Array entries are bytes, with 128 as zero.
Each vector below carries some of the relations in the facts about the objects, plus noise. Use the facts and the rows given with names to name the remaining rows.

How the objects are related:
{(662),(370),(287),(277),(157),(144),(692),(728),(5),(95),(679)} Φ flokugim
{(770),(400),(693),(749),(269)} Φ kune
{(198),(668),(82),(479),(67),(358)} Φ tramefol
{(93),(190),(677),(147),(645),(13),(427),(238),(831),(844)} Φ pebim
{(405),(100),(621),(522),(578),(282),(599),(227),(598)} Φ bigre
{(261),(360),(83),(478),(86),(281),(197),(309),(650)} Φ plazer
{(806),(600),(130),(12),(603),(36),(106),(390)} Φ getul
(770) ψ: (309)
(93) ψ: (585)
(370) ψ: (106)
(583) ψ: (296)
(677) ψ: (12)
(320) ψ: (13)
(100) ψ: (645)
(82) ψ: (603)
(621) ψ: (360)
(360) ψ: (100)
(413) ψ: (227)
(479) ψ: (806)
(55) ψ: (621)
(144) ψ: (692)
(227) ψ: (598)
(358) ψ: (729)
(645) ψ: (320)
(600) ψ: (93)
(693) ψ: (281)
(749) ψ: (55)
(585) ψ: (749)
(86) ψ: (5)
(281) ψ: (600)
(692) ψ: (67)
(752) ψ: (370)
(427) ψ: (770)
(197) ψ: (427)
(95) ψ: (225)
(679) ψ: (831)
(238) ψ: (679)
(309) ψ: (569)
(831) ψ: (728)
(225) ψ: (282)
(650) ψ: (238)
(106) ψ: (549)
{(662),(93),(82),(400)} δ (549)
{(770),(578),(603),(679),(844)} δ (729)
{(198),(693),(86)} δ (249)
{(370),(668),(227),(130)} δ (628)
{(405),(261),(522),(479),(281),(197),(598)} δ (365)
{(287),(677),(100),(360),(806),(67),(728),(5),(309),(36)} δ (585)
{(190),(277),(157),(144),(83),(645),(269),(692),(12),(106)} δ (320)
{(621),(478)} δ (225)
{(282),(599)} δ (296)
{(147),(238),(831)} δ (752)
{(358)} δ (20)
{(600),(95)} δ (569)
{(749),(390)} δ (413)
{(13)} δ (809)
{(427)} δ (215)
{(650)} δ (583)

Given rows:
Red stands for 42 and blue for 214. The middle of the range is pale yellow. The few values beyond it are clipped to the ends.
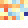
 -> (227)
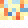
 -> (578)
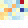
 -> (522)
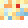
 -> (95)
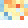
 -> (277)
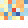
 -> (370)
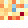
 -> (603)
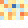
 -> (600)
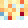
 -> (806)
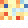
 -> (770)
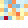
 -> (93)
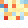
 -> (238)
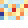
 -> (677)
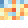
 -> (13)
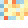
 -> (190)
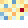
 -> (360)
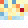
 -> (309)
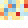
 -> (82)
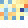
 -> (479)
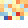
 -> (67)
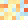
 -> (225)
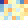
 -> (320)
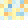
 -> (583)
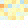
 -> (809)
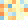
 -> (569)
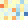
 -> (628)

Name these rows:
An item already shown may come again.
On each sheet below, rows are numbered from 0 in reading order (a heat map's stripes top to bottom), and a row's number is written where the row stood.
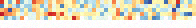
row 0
(693)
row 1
(12)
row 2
(770)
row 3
(365)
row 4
(578)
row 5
(281)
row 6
(752)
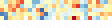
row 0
(5)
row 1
(197)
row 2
(679)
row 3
(190)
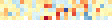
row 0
(599)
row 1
(679)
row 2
(198)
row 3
(585)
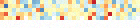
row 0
(770)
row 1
(261)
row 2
(427)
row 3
(106)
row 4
(365)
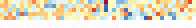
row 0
(130)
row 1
(749)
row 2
(249)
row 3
(598)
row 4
(197)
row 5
(67)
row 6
(287)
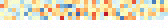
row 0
(628)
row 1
(83)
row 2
(549)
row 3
(36)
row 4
(662)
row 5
(650)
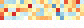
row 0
(86)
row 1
(729)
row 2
(728)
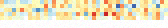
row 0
(478)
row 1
(358)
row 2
(390)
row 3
(36)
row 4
(400)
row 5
(621)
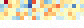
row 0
(269)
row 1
(645)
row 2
(55)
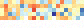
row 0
(282)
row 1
(227)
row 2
(668)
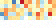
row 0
(100)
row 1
(36)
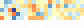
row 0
(197)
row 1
(282)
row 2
(296)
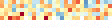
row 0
(603)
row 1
(844)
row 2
(287)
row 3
(13)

